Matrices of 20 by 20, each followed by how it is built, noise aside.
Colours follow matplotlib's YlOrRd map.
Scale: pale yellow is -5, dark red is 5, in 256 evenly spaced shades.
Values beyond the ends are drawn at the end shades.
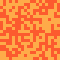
noise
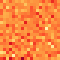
noise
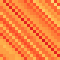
Toeplitz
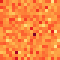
noise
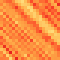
Toeplitz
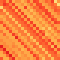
Toeplitz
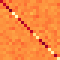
diagonal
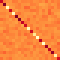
diagonal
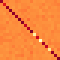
diagonal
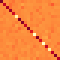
diagonal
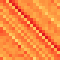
Toeplitz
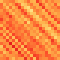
Toeplitz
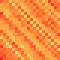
Toeplitz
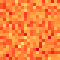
noise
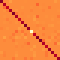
diagonal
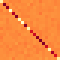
diagonal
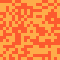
noise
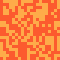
noise
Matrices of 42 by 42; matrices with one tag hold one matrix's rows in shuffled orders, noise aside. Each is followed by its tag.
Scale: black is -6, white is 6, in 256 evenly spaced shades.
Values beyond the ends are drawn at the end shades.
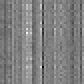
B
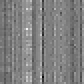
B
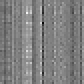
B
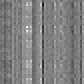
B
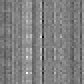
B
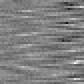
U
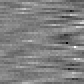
U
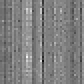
B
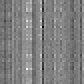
B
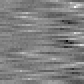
U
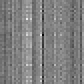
B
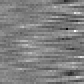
U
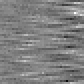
U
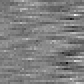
U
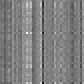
B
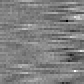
U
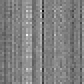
B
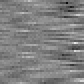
U
